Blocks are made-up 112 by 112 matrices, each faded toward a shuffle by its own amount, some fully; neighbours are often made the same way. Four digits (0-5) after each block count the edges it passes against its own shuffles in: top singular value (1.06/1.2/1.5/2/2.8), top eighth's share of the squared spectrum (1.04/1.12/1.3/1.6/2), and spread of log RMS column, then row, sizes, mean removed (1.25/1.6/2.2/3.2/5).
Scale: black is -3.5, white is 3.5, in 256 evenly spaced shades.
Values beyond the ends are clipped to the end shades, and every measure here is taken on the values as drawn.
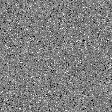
3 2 0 1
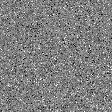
2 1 0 0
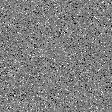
1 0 0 0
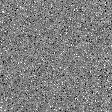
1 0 0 0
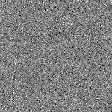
3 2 0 0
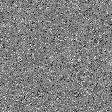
2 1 0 0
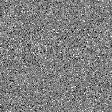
3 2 1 1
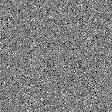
3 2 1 1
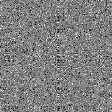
4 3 2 1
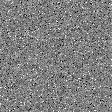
0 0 0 0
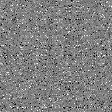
4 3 1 2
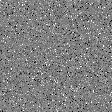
2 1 0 0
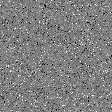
1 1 0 0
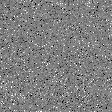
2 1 0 0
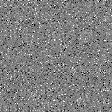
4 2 1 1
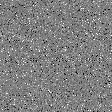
3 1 0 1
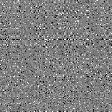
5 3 2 2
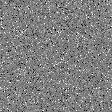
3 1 0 0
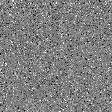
3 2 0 0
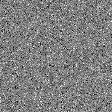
0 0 1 0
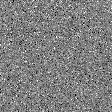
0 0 0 0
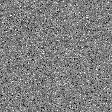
0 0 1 0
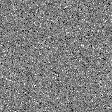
0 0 0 0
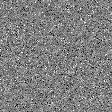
0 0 0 0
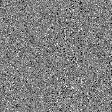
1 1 2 0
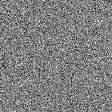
0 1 2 0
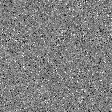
0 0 0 0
